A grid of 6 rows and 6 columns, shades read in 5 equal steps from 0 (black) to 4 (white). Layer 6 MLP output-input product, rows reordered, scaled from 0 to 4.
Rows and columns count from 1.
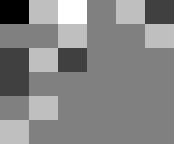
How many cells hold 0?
1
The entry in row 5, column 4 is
2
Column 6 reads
1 3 2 2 2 2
